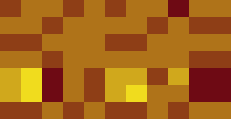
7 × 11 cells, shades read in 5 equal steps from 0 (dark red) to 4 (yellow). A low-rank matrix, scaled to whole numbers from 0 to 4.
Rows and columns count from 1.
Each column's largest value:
3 4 2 2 2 3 4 2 3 2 2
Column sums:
13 16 8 12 12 13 15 12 12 8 8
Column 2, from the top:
2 2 1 2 4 4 1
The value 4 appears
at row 5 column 2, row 6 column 2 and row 6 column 7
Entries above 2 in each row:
0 0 0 0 5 4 0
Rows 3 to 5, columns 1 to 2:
1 1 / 2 2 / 3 4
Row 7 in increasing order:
1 1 1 1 1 1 2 2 2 2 2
